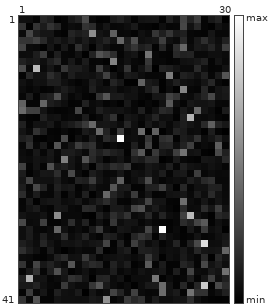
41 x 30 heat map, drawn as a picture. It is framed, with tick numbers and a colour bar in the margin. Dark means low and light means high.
Overall the values sit about 10% of the way up the scale. No regular stripes run through it. The values are skewed, with a long tail toward high values. No single row or column stands out from its neighbours. The texture is fine-grained noise.
